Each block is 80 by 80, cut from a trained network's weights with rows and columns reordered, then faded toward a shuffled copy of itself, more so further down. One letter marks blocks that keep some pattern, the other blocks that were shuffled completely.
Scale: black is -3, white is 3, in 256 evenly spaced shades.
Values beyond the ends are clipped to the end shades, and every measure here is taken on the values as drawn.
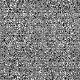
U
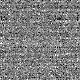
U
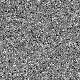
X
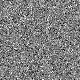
X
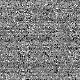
U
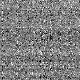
U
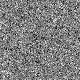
X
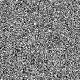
U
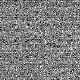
U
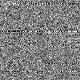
U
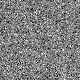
X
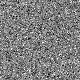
X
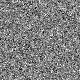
X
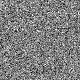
X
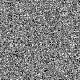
U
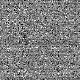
U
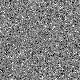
X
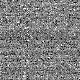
U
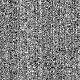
U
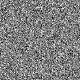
U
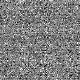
U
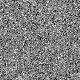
X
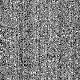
U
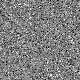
X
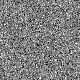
X
